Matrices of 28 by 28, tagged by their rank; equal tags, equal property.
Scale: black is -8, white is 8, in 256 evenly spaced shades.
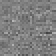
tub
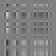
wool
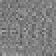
tub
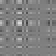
wool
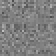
tub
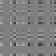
wool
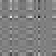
wool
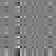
wool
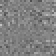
tub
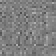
tub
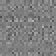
tub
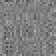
tub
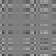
wool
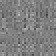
tub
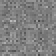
tub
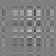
wool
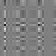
wool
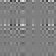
wool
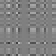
wool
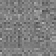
tub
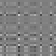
wool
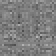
tub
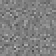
tub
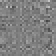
tub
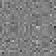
tub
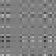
wool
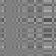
wool
